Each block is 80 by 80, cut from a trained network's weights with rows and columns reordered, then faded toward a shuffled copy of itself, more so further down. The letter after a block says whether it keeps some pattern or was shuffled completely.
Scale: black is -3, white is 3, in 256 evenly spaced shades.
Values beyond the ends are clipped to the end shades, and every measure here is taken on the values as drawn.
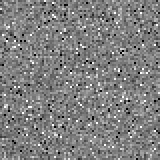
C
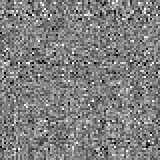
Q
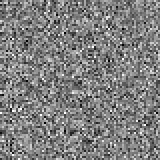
Q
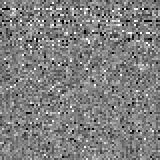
Q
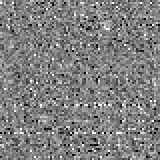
Q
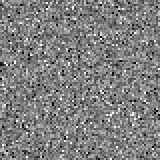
C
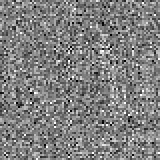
Q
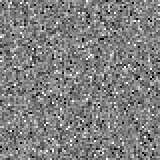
C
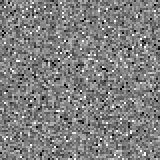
C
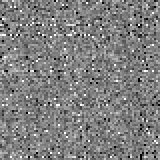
Q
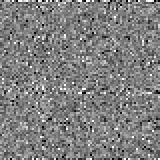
Q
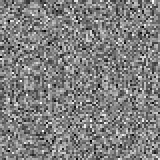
Q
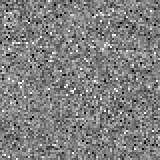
C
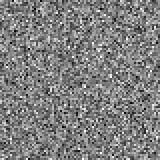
C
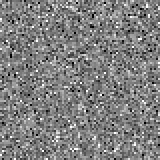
C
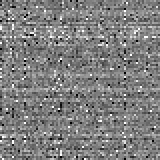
Q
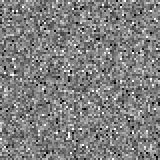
C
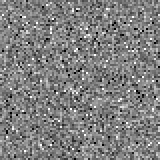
C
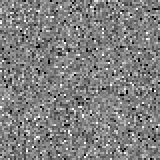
C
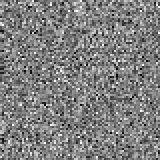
Q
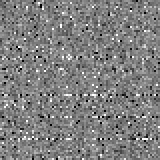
Q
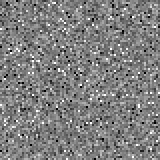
C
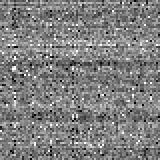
Q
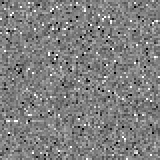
C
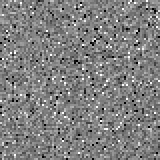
C
